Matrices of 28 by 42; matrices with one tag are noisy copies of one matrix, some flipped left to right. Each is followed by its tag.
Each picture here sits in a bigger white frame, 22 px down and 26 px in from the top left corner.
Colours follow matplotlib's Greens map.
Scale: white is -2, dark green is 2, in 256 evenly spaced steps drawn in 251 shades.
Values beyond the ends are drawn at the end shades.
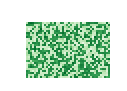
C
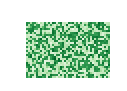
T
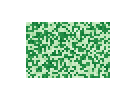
T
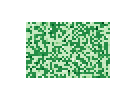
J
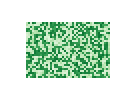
J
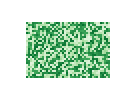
J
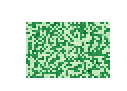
J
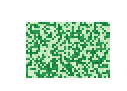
C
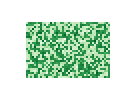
C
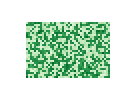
C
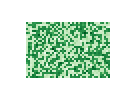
J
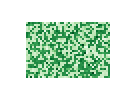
C
